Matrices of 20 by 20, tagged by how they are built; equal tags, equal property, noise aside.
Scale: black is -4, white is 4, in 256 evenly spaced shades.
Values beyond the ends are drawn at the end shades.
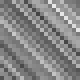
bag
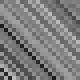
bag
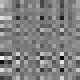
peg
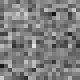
peg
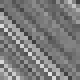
bag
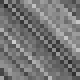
bag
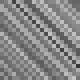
bag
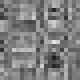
peg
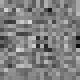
peg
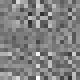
peg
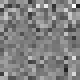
peg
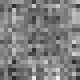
peg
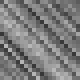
bag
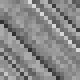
bag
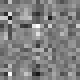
peg
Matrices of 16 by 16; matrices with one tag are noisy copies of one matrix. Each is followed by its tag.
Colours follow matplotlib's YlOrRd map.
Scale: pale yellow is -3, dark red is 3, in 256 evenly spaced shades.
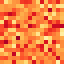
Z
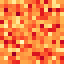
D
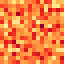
D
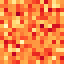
D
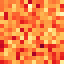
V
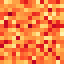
Z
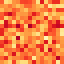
Z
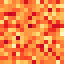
Z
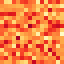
Z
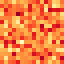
D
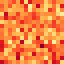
V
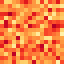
Z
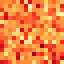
V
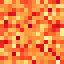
Z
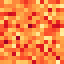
Z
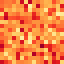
V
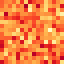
V
